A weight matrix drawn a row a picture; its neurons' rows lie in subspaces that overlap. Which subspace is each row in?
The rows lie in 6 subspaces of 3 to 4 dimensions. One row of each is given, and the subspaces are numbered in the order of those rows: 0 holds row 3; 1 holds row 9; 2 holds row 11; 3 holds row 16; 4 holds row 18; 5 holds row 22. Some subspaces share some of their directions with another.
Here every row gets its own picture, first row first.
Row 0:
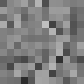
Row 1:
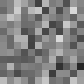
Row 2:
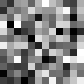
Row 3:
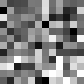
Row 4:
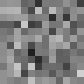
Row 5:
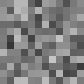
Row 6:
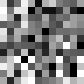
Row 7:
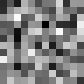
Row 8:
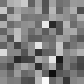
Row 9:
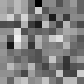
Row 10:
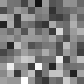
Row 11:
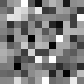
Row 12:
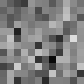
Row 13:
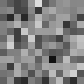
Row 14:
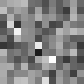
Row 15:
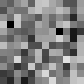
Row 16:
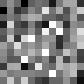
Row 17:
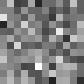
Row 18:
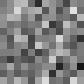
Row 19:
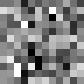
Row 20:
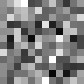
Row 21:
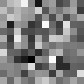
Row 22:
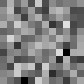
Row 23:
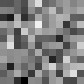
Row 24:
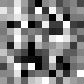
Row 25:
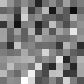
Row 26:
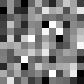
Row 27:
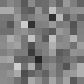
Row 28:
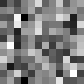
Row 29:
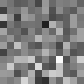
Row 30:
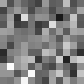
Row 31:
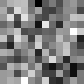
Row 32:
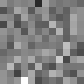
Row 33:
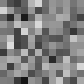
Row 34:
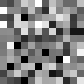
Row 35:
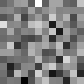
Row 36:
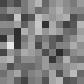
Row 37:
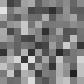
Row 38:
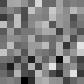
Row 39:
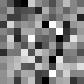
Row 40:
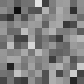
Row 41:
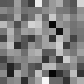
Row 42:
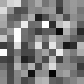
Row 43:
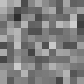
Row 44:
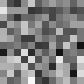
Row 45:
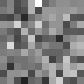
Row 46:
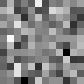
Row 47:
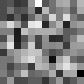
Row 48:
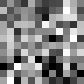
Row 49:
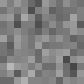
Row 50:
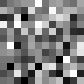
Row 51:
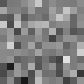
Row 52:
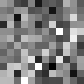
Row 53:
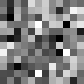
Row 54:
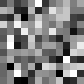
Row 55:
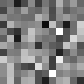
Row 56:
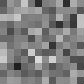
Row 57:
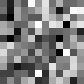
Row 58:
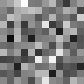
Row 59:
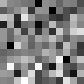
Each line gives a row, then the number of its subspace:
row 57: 5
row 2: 0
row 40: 4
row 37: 3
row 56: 2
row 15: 0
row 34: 3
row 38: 3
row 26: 3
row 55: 2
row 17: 2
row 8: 0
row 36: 2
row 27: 1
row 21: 1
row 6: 3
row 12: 0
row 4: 1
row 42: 2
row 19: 1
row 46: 5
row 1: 4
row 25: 4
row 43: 2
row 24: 1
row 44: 3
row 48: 0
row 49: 2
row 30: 2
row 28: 2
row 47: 1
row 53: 5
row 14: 0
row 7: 2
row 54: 5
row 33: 3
